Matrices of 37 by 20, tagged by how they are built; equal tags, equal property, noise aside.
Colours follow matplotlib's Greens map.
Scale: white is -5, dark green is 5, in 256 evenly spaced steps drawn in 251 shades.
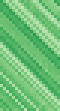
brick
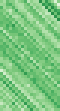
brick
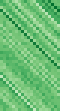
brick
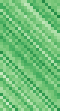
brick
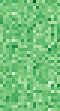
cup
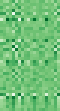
cup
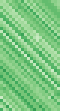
brick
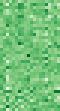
cup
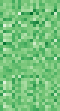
cup
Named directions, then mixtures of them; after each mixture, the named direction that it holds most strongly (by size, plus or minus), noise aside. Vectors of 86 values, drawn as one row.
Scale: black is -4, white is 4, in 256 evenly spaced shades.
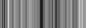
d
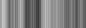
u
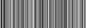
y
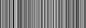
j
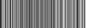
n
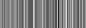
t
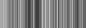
u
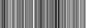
t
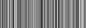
j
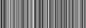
y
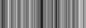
d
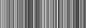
t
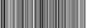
y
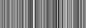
t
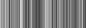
u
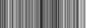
d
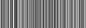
j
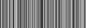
j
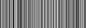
j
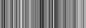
d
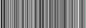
y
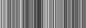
u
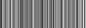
n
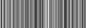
y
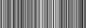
d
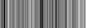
d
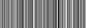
t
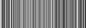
n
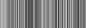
t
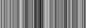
u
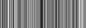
d
